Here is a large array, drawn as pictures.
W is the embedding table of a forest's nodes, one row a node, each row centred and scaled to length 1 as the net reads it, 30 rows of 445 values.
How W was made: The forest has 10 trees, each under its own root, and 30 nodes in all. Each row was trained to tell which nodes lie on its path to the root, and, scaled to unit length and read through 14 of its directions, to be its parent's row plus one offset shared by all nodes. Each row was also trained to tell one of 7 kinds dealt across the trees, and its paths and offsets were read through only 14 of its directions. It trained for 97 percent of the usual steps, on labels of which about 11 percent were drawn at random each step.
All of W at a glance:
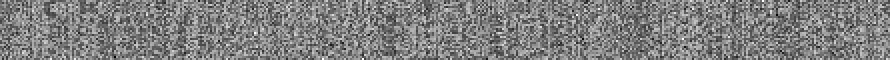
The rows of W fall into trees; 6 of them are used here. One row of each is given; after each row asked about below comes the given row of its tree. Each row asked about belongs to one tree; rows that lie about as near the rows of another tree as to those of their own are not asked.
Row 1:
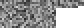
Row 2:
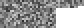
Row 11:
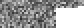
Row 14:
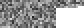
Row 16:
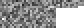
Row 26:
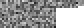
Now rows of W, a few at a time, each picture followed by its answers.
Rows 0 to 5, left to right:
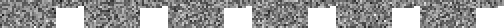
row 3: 16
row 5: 2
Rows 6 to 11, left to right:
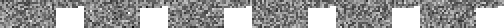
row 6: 1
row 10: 11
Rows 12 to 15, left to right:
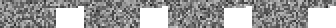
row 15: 26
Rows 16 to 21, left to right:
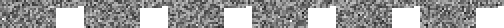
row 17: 1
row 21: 11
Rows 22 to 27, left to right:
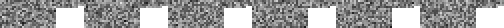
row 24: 16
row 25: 1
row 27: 26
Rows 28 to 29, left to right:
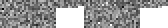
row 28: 2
